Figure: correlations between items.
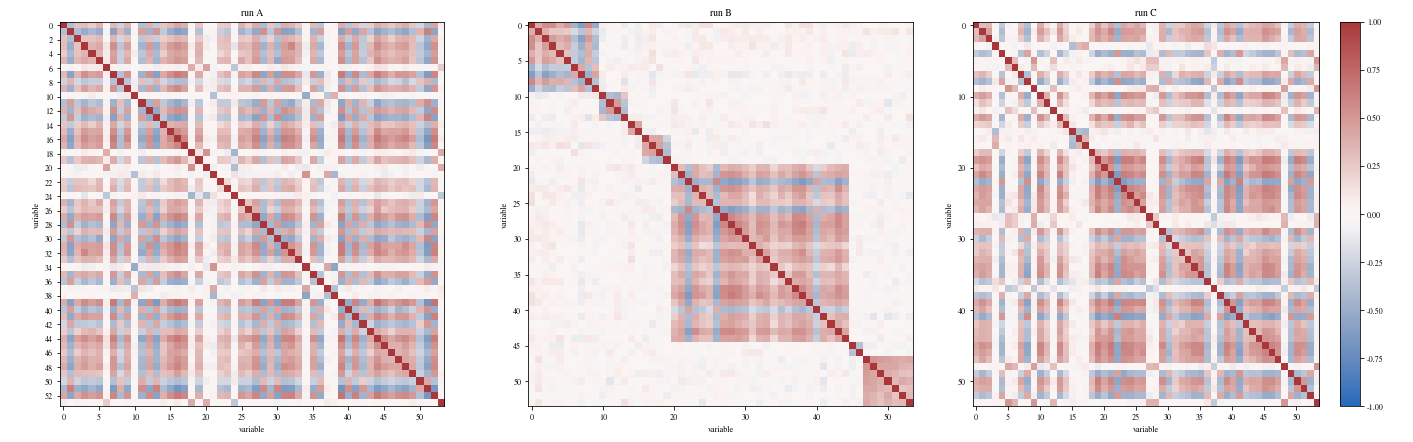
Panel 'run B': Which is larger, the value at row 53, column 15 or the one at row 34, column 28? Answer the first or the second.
the second
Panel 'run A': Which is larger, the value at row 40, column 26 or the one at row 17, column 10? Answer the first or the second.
the second
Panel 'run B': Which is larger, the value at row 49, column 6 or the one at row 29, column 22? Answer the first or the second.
the first
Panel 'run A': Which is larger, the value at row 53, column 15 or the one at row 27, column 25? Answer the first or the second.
the second
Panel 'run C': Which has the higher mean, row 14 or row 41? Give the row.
14
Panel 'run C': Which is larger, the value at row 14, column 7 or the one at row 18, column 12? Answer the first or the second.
the first
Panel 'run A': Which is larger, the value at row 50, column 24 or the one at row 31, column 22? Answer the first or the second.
the second
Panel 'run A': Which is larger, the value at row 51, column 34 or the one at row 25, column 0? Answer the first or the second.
the second
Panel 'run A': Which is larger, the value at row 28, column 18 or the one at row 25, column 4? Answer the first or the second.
the second
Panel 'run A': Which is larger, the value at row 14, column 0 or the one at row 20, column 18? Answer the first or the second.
the second
